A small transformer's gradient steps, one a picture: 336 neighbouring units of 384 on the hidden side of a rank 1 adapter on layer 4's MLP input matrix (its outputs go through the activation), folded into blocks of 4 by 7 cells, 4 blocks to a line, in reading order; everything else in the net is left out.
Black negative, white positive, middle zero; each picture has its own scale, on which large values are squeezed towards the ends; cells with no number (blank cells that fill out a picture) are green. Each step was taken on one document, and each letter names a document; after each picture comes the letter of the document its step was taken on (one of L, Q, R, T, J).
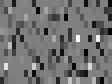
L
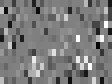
L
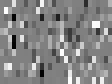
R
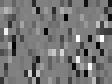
L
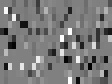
R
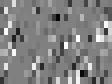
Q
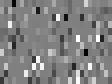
Q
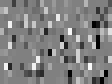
R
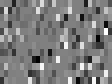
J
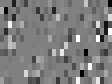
Q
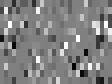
Q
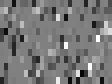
Q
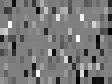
L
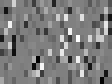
L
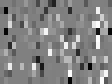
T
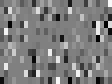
Q
